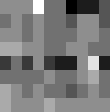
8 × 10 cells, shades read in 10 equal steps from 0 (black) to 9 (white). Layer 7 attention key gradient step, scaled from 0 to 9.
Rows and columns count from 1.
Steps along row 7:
down down up down same down up up down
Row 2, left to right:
4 5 4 5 4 4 3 5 5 3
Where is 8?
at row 5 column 9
